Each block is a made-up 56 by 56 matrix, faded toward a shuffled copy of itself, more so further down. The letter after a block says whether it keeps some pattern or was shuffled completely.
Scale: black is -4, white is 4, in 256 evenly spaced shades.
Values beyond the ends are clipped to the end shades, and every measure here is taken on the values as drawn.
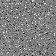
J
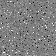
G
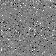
J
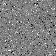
G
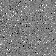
J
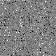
J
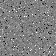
G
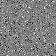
G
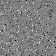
G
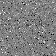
J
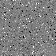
G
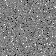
G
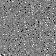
J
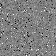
G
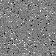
J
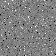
J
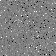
G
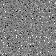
G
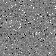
J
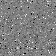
J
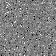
J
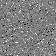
G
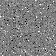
J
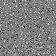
J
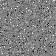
G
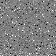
J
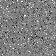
J
